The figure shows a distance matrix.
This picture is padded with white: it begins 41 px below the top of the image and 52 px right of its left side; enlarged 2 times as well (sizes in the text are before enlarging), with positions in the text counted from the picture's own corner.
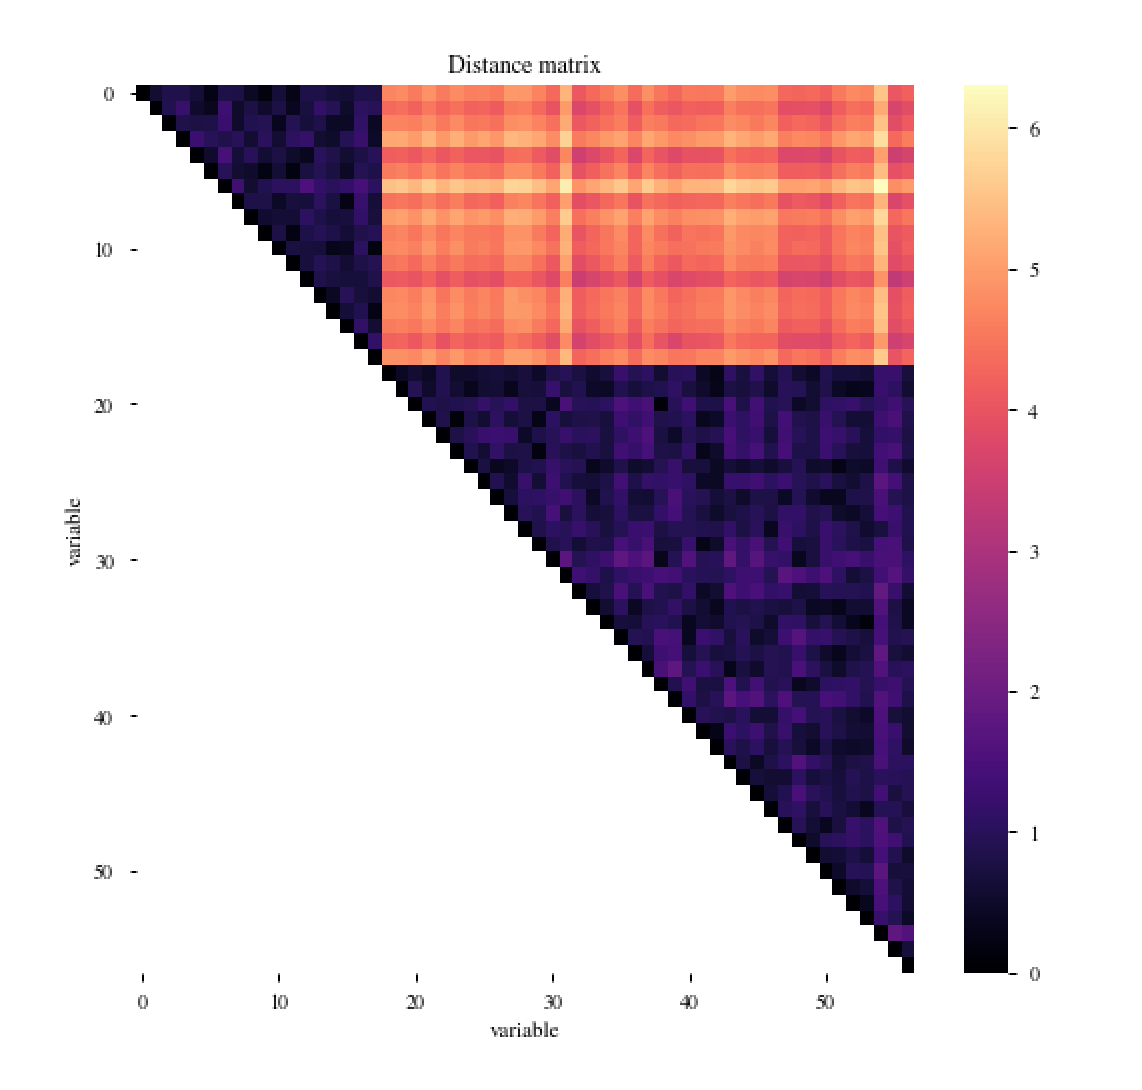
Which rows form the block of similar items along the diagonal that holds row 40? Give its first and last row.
18 to 56
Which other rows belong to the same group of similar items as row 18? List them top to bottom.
19, 20, 21, 22, 23, 24, 25, 26, 27, 28, 29, 30, 31, 32, 33, 34, 35, 36, 37, 38, 39, 40, 41, 42, 43, 44, 45, 46, 47, 48, 49, 50, 51, 52, 53, 54, 55, 56
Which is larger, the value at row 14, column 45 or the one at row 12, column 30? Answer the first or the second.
the first
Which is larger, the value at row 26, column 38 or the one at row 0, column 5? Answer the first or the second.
the first
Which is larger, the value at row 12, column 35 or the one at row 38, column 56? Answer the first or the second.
the first
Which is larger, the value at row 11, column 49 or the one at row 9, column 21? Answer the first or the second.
the second
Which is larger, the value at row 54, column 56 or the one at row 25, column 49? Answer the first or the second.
the first
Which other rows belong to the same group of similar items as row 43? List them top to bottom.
18, 19, 20, 21, 22, 23, 24, 25, 26, 27, 28, 29, 30, 31, 32, 33, 34, 35, 36, 37, 38, 39, 40, 41, 42, 44, 45, 46, 47, 48, 49, 50, 51, 52, 53, 54, 55, 56
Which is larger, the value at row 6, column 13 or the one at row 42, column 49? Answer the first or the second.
the first
